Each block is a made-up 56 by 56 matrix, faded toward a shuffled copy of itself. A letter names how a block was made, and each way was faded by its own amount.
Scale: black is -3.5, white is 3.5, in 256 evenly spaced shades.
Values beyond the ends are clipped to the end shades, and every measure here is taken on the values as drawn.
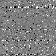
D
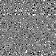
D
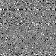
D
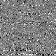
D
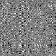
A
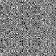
A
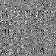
D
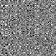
A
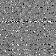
D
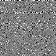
D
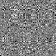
A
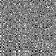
A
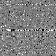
D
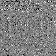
D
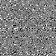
D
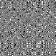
A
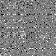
D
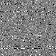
D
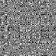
A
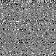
D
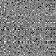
A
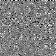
D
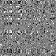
A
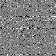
D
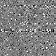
D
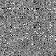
D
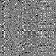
A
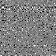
D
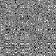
A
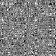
A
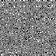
D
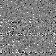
D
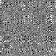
A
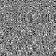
A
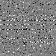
D
